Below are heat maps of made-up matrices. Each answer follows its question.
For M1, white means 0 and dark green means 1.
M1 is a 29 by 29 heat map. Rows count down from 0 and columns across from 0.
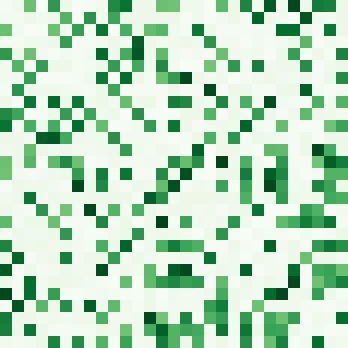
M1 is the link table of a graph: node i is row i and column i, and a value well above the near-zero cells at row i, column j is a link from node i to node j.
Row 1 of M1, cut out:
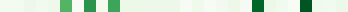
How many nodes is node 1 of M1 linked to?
5
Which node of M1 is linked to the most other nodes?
node 13
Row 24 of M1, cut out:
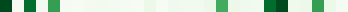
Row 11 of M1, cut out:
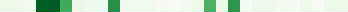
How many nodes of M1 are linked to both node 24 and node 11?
1
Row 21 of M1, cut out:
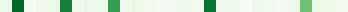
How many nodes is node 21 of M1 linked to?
5
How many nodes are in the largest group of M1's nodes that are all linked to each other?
5
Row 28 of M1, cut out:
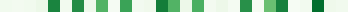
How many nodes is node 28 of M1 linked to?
11
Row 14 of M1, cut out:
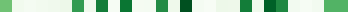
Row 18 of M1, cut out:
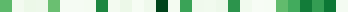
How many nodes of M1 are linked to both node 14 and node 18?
6
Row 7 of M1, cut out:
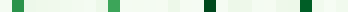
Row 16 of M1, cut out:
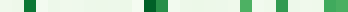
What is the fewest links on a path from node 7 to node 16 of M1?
4
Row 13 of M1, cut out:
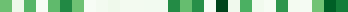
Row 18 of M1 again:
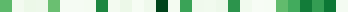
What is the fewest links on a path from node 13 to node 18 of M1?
1
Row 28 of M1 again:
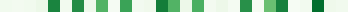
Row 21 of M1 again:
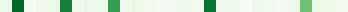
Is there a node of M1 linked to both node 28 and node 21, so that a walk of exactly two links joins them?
no
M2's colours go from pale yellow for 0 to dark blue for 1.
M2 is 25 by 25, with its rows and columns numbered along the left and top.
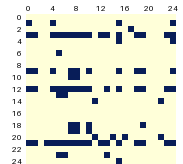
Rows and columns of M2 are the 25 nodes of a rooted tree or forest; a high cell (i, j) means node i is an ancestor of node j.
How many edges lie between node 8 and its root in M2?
7
